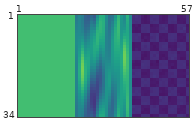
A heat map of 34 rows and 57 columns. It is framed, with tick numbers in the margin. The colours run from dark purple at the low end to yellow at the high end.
The table splits into one row of 3 panels. Panel 1,1: high, flat. Panel 1,2: middling, streaked downward, strong in contrast. Panel 1,3: very low, checkered, faint in contrast.
